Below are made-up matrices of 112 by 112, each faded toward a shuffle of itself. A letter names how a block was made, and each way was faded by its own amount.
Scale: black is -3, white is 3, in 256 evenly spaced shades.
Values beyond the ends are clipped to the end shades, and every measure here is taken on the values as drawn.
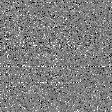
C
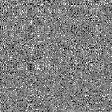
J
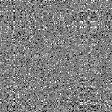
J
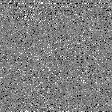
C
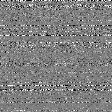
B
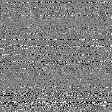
B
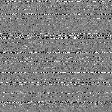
B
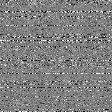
B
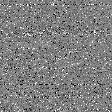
C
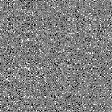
J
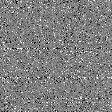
C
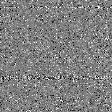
C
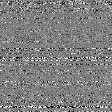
B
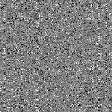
J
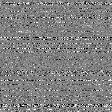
B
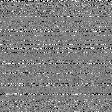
B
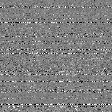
B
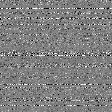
B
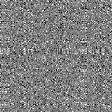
J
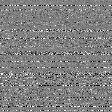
B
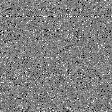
C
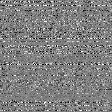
B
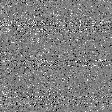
C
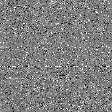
C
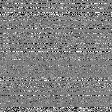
B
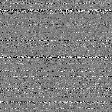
B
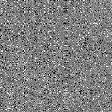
J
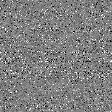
C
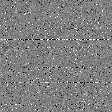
C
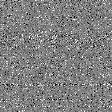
C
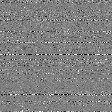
B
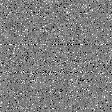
C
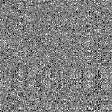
J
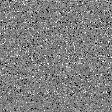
C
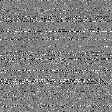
B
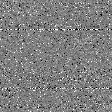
C
